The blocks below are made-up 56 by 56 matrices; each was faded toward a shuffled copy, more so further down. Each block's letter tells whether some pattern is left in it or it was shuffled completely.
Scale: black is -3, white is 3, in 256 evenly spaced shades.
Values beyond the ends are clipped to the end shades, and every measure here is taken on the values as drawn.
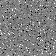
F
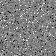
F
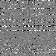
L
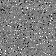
F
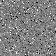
F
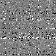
L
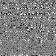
L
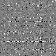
L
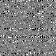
L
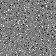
F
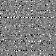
L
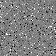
F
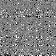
L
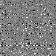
L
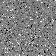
F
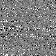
L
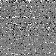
L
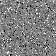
F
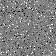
F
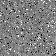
F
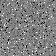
F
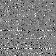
L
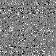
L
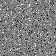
F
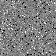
F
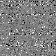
L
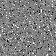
F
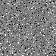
F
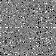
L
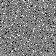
F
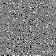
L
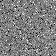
F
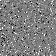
F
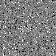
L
